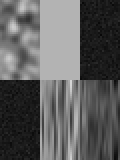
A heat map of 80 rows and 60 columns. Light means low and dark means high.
It is made of 2 by 3 panels. Panel 1,1: middling, blotchy, strong in contrast. Panel 1,2: low, flat. Panel 1,3: very high, fine-grained, faint in contrast. Panel 2,1: very high, fine-grained, faint in contrast. Panel 2,2: middling, streaked downward, strong in contrast. Panel 2,3: high, streaked downward.
